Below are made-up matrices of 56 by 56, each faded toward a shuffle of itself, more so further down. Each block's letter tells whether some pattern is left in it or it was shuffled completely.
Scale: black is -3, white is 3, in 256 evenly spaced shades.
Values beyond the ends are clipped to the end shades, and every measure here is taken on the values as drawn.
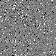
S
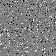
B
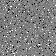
B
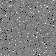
B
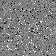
S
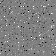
S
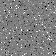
B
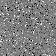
B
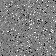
B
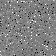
B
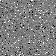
S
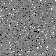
B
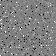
B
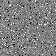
B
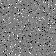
B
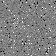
B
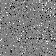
S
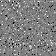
S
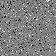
B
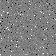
B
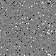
S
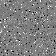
S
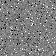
B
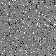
S
